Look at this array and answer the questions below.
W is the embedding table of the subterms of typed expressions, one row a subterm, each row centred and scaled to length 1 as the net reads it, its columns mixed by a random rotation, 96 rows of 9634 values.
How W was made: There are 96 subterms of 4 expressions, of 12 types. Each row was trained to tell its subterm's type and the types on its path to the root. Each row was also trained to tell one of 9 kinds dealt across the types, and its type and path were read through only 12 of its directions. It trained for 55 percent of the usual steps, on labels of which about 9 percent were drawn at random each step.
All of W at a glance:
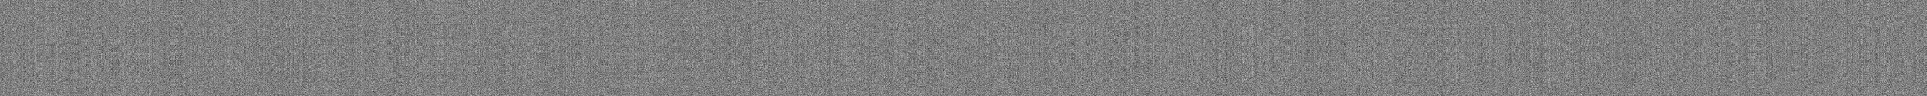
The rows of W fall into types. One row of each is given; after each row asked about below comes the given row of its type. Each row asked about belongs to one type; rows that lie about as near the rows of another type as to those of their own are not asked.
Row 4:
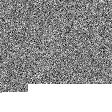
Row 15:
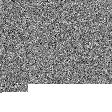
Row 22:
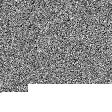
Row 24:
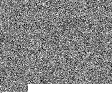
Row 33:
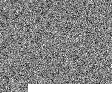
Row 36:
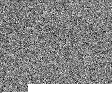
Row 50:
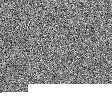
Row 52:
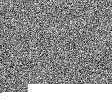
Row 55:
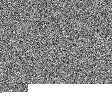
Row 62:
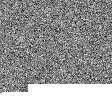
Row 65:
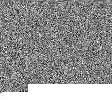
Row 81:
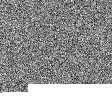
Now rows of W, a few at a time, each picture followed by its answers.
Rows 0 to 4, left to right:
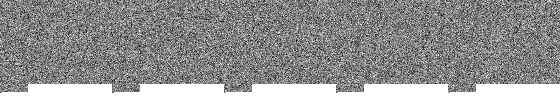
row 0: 36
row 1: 15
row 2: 81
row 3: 50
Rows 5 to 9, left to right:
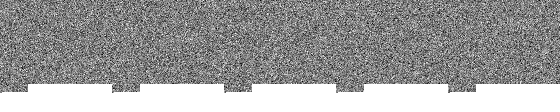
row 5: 55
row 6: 36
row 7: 52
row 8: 55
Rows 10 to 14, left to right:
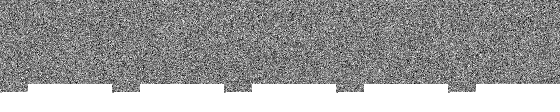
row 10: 62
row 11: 52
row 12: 36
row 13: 52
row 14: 62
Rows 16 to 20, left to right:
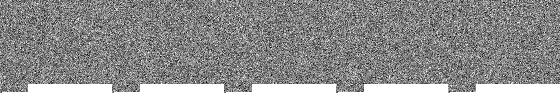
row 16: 65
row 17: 81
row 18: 81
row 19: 55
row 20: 52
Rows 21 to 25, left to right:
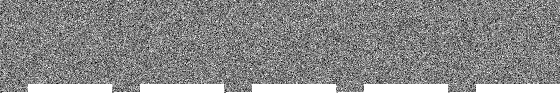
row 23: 4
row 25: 50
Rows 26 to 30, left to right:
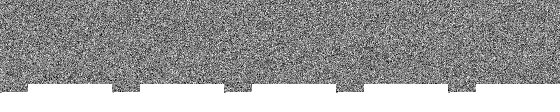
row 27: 62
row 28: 55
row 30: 81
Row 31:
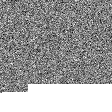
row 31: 33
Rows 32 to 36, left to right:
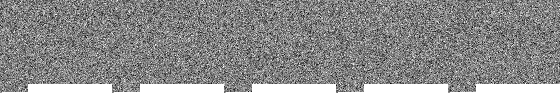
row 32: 55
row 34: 36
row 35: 33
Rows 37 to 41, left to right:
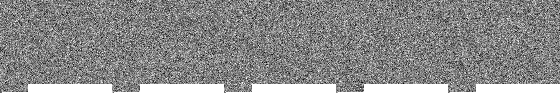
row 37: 65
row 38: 24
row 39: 33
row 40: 15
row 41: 36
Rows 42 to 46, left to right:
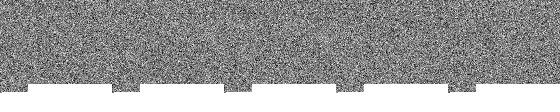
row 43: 33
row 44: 81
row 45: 62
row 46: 65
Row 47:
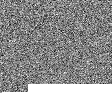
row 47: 55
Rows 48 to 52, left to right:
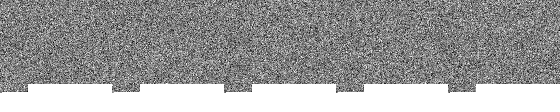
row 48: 50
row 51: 50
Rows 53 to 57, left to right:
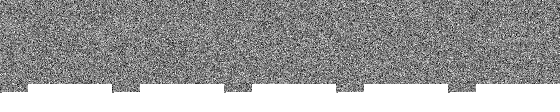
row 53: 81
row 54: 81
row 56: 24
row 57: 36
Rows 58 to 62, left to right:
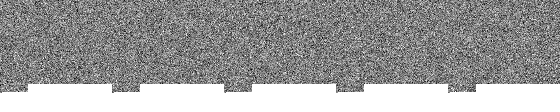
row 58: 33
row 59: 15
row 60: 62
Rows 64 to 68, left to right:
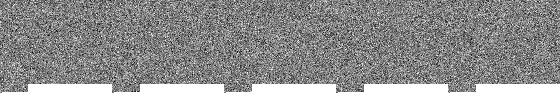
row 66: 4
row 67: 15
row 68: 50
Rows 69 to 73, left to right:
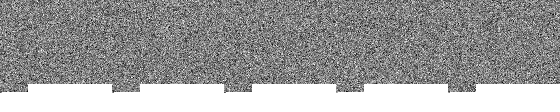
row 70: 52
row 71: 15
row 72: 62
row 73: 55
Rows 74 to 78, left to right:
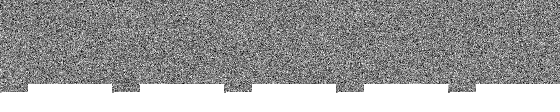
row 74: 62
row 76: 81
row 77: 65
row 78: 22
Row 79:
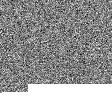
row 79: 33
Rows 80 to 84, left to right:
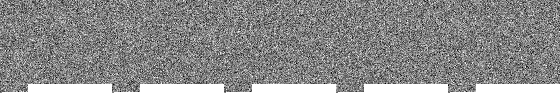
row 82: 55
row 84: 33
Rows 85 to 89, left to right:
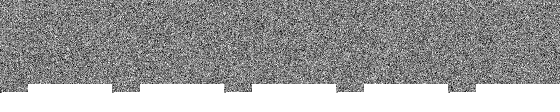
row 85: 65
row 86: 62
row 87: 22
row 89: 65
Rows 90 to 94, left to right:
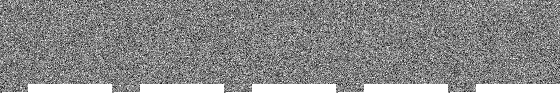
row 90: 52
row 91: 50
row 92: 36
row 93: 4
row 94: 65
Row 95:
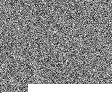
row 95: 33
